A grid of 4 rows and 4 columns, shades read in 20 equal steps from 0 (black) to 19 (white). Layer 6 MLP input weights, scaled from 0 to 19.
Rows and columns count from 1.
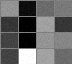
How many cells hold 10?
1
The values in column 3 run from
8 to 12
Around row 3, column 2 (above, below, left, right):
0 19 5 11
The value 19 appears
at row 4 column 2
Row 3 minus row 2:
1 0 -1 6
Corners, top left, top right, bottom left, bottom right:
11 9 5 8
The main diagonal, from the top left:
11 0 11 8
